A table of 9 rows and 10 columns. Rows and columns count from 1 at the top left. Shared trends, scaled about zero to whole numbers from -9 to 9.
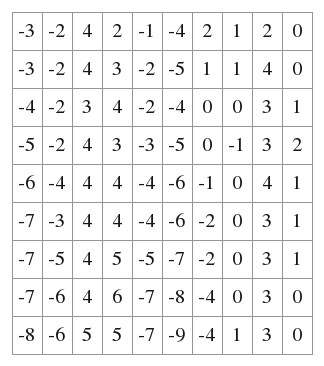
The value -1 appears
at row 1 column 5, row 4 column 8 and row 5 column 7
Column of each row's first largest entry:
3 3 4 3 3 3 4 4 3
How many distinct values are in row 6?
9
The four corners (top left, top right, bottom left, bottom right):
-3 0 -8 0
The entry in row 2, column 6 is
-5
